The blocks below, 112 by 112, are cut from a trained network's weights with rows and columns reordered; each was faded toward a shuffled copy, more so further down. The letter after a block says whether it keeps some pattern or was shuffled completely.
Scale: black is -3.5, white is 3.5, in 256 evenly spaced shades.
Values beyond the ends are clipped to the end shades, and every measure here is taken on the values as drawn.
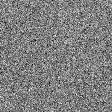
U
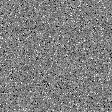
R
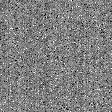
U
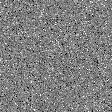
R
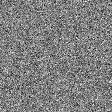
R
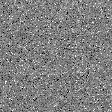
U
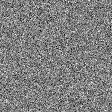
U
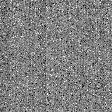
U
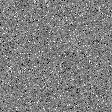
R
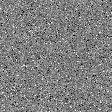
R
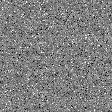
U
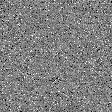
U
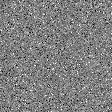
R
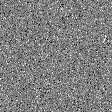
R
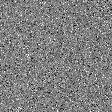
R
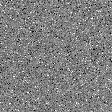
R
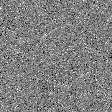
R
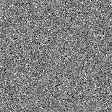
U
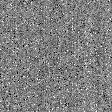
U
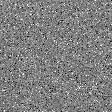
R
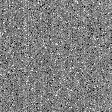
U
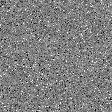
R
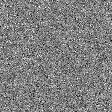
R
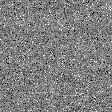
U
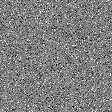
R
